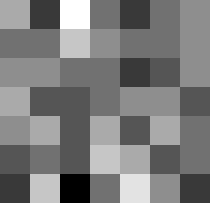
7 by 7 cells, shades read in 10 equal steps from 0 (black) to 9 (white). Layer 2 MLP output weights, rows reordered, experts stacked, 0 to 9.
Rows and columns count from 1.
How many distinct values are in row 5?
4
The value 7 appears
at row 2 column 3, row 6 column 4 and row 7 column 2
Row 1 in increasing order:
2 2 4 4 5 6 9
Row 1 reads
6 2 9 4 2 4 5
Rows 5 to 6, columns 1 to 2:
5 6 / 3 4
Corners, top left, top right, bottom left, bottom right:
6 5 2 2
